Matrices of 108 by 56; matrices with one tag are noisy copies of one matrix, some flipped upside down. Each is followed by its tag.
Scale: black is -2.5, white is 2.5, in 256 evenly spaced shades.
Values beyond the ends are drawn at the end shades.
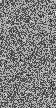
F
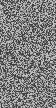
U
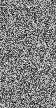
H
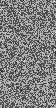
F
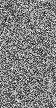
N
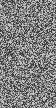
U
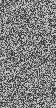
F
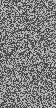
U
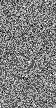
U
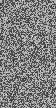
F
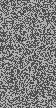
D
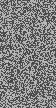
D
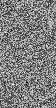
N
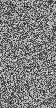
N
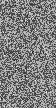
H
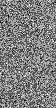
H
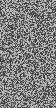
D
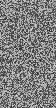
D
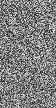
H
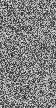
F
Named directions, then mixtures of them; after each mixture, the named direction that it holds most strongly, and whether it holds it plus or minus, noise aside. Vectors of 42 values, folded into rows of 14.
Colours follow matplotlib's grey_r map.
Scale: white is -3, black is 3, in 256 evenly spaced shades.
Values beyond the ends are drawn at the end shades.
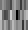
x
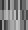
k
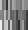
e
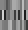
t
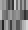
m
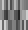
k, minus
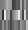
t, minus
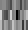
x, plus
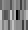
x, plus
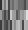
e, minus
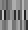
t, plus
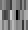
x, plus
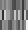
t, minus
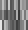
k, minus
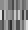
t, minus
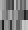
m, plus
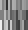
e, plus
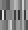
t, plus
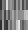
e, minus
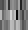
k, plus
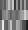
m, minus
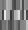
t, minus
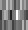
x, minus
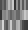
m, minus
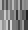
e, plus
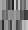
m, plus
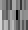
x, plus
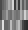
m, minus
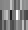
x, minus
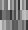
k, minus
